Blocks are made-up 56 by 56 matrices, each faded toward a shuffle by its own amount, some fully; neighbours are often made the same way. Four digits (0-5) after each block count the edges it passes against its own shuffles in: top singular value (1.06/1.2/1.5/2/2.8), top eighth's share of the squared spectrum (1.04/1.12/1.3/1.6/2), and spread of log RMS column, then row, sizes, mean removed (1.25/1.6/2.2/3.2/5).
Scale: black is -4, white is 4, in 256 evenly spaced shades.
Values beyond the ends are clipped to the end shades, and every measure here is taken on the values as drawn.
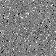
2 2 0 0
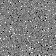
2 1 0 0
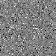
3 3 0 1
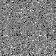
3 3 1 1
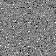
3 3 1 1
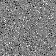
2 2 0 0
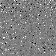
1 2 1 1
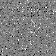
2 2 1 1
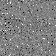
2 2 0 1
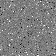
0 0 0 0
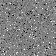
0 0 0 0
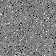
0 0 0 0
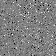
0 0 0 0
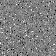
0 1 0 0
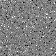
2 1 0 0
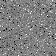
1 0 0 0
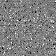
2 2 0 1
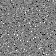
2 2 0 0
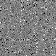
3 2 1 1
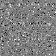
3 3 0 1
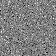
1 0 0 0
